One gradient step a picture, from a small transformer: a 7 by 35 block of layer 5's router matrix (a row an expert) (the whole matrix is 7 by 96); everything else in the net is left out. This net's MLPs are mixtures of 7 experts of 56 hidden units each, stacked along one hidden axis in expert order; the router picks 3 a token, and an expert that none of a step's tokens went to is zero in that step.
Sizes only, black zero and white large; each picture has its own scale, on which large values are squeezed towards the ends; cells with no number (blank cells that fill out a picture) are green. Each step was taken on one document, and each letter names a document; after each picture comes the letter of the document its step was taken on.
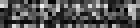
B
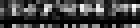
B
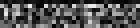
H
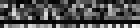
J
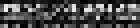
B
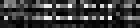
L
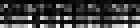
J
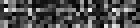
J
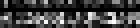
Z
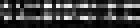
L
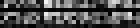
Z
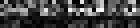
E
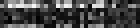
E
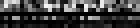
E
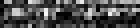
J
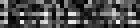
Z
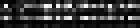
L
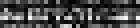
J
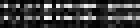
L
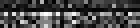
Z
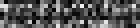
H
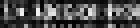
L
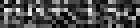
J
